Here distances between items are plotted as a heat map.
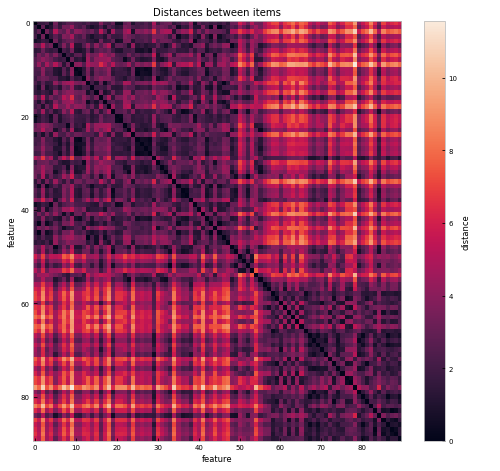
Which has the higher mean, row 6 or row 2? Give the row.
2
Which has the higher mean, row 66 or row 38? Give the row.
66
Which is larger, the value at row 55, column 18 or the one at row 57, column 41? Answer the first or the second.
the second
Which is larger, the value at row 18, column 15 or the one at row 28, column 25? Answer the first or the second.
the first
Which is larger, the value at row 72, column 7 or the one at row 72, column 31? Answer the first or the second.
the first
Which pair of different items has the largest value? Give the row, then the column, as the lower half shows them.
78, 9
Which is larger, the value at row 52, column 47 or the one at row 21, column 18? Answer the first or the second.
the first
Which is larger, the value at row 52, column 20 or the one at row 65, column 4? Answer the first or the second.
the second
